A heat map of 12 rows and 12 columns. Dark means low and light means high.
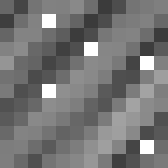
Streaks slant up to the right. Five lone cells stand out, each far higher than its neighbours. Neither half mirrors the other. There is no overall slope.
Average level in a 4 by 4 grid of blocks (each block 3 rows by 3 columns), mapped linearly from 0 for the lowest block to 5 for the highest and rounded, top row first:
1 3 0 2 | 2 0 5 3 | 1 5 2 4 | 2 2 4 2
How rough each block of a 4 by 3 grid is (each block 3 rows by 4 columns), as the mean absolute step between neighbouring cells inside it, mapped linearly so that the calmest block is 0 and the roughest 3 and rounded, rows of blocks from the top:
2 1 0
0 1 3
1 0 1
0 0 3
